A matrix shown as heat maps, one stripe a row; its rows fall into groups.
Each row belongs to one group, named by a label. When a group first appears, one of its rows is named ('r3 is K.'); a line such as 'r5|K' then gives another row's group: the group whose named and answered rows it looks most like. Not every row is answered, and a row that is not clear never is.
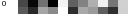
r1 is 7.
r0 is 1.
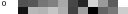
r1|7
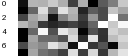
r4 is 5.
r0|7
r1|5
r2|5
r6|7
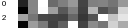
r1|5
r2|1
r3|5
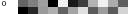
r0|1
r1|7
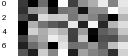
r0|1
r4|7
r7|7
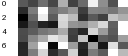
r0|1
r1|5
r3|1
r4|1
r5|7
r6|5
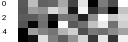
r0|7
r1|7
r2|1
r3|1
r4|5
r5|7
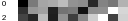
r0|7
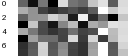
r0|1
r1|1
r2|7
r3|5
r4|1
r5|5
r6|1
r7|1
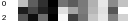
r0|1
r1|1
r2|1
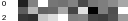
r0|5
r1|7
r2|7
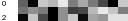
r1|1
